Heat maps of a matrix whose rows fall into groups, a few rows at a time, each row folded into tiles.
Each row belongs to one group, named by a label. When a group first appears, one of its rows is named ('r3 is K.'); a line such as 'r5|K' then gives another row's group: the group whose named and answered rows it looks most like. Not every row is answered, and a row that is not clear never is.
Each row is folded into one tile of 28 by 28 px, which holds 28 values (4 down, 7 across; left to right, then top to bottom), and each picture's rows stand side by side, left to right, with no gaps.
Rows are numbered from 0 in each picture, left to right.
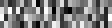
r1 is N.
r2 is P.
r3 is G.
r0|G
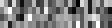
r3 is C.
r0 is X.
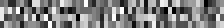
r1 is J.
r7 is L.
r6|J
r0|G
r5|C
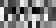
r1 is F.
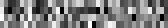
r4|N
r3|F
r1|L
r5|N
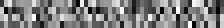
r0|J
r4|X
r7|X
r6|J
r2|C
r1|J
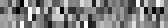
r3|P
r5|J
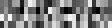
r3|P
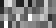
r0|F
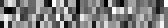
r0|F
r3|F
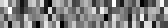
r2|P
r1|P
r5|G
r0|X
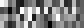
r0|P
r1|G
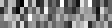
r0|C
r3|N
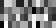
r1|F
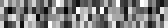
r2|P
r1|J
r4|N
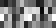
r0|G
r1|G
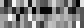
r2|C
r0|C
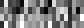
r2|G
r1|C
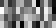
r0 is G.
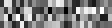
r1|L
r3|G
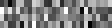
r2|C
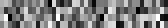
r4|P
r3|L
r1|F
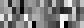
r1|C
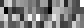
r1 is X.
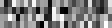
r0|C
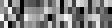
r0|X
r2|C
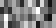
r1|X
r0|F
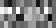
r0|G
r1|N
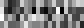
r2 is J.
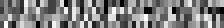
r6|J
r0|L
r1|X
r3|X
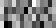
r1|J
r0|P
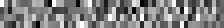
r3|X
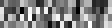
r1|G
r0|L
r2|X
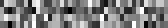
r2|P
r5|J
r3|P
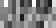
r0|N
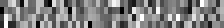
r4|P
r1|F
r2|N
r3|C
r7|J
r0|F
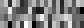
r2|C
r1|P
